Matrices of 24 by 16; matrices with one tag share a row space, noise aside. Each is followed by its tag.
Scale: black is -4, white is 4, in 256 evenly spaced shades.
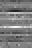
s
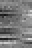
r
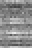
s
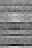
s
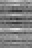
s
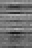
s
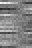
r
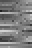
r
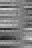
r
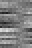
r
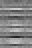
s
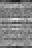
s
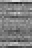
s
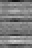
s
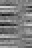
r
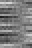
r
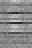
s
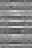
s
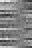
r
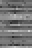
s
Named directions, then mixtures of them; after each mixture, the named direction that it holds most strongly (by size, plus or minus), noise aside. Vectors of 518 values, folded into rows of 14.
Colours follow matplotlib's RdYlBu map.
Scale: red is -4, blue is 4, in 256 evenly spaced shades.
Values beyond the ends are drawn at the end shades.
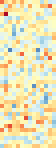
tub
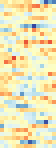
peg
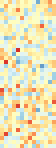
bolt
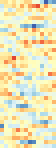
peg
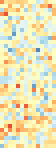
tub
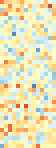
tub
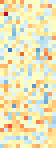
tub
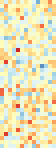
bolt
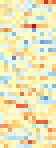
peg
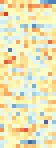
peg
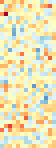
tub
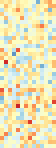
bolt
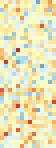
bolt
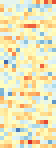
peg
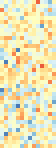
bolt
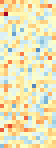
tub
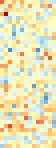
tub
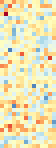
tub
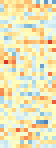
peg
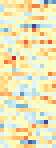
peg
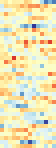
peg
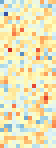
tub
